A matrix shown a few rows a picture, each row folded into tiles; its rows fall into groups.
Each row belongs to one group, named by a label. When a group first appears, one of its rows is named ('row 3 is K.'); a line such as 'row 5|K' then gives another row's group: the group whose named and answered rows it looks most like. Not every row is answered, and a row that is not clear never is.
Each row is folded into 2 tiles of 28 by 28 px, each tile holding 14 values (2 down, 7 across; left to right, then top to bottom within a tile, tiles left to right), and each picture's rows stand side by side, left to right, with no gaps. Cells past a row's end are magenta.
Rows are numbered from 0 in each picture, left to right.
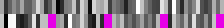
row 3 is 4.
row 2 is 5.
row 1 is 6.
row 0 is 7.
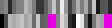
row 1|4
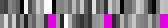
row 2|5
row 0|6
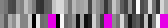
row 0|5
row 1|4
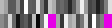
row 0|7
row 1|5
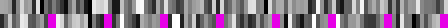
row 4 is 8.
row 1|6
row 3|4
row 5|7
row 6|6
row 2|8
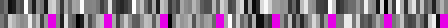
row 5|5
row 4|6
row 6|8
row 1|7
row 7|4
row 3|8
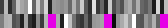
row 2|8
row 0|4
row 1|7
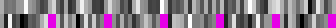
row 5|7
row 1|5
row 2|5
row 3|8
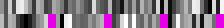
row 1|7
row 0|7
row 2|8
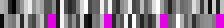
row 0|4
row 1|4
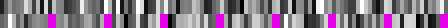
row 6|5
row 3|5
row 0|8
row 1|5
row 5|6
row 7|6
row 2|4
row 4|5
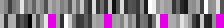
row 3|6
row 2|6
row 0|7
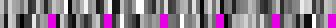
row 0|7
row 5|8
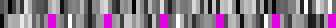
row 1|6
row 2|6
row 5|6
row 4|4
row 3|8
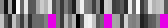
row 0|6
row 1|5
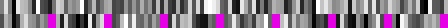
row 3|6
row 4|4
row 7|7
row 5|6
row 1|7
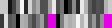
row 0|4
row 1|5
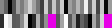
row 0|4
